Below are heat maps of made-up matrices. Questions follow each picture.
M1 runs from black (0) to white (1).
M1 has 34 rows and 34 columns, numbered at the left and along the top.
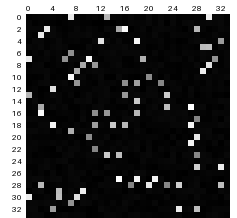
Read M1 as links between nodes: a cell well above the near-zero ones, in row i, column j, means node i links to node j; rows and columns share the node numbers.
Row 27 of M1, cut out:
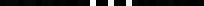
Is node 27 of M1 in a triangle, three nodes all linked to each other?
no
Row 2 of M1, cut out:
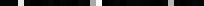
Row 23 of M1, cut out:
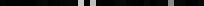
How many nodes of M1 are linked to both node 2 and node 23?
2
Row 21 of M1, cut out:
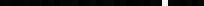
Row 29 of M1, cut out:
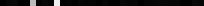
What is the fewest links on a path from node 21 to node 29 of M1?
6
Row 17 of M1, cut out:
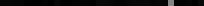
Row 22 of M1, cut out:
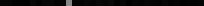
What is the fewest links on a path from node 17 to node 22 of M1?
5
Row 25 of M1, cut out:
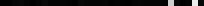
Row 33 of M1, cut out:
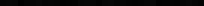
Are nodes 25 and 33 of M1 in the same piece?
no
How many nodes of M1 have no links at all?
4
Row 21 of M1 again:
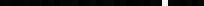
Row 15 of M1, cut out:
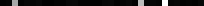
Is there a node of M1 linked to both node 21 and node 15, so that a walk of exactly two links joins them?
yes
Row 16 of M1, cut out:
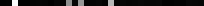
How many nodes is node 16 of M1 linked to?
4
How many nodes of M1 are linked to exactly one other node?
9
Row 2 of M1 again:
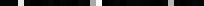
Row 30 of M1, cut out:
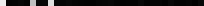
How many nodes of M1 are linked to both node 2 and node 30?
0
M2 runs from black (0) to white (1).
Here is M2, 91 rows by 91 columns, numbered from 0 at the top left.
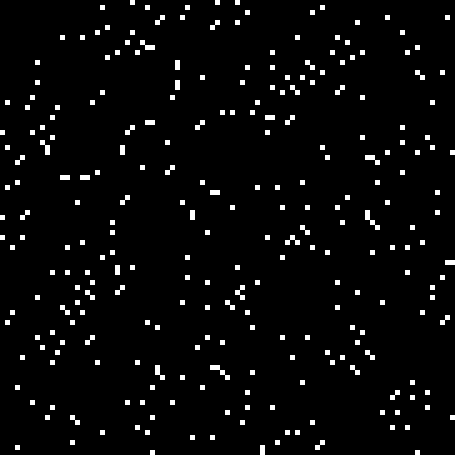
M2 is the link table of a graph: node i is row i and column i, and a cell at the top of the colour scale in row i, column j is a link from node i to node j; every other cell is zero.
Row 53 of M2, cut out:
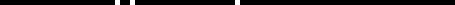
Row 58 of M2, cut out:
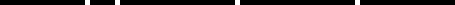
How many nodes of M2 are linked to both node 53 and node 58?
2
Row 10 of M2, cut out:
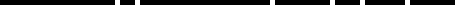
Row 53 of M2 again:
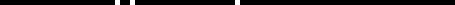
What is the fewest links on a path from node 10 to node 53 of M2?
2
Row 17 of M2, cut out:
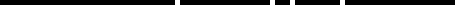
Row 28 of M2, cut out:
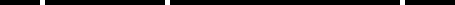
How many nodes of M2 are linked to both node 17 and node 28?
0
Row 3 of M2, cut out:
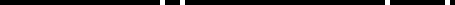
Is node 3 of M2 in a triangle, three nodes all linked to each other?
no
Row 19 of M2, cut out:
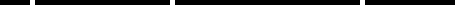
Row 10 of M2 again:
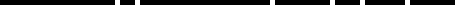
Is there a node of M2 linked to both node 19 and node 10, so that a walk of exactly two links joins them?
yes
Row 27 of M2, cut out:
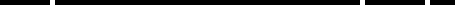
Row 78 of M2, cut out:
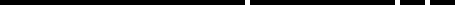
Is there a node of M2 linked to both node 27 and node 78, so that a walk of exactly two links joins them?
yes
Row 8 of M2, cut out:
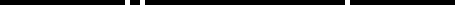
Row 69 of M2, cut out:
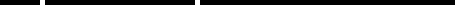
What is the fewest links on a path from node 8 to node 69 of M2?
1
